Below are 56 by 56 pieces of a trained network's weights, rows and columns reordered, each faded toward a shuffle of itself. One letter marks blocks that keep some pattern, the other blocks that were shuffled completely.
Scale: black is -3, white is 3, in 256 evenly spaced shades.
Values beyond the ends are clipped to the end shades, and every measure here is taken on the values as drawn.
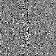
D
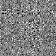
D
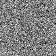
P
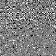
D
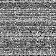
D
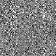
D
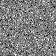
P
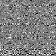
D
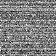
D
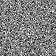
P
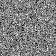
P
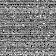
D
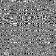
D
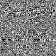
D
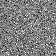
P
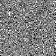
D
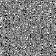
D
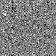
D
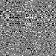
D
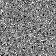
P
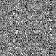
D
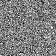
P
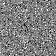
P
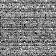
D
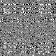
D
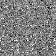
D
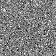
P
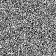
P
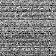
D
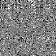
D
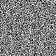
P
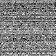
D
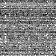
D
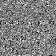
D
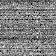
D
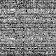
D
